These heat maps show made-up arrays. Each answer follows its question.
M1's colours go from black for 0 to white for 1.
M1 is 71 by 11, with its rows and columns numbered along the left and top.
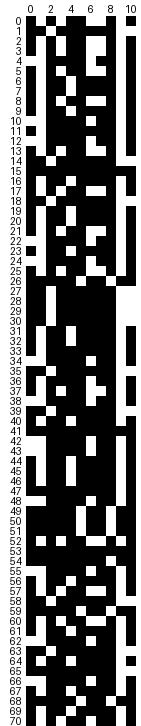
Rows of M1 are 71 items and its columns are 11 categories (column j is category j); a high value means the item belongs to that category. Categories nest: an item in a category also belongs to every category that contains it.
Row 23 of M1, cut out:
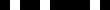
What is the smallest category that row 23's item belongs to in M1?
4
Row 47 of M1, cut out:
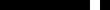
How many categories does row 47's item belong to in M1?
1
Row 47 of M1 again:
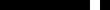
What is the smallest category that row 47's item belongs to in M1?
9
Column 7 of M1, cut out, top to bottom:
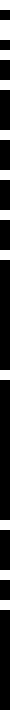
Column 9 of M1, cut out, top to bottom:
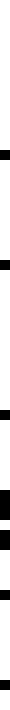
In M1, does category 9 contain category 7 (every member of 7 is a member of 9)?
yes
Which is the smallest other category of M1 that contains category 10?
9
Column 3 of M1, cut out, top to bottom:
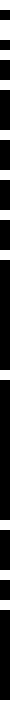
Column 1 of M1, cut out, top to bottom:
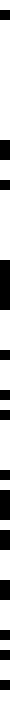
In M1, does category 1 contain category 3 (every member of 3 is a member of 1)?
yes
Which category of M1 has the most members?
9
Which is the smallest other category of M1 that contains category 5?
8
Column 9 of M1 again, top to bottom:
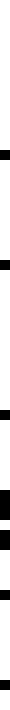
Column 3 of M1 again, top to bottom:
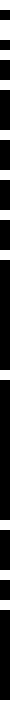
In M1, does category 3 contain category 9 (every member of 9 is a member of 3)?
no
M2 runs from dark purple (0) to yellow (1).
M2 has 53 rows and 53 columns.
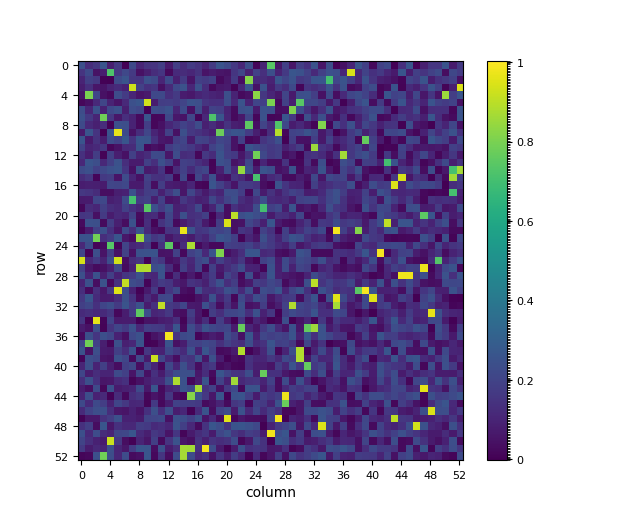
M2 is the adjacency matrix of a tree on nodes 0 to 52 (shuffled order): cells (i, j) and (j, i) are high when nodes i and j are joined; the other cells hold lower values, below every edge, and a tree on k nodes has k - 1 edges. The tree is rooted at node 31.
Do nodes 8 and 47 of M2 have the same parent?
yes
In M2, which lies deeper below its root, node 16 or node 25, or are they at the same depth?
node 16
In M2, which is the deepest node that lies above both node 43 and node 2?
27
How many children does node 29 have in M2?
1
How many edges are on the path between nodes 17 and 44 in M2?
3
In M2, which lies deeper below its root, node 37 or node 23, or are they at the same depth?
the same depth
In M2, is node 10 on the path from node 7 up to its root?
no
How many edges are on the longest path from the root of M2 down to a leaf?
12
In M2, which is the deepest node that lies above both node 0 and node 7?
22
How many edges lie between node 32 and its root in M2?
2
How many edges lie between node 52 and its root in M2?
4
